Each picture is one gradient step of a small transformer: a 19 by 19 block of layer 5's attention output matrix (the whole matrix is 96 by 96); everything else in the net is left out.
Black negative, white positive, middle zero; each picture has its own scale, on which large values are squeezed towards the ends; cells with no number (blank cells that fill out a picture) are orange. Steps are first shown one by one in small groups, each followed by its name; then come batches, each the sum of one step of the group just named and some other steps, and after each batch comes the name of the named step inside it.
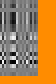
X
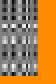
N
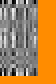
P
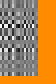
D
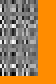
N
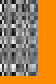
N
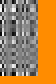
P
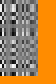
X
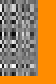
N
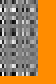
P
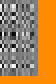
D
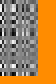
N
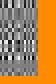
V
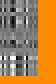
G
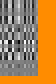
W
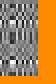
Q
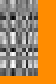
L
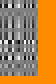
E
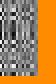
W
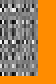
E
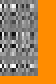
L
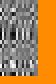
Q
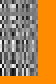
W
